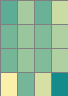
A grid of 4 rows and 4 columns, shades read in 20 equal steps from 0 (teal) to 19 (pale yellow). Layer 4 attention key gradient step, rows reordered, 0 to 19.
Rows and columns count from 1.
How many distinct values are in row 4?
4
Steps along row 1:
up down up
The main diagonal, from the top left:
6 11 9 0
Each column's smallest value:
6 8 7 0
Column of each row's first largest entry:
4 4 4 1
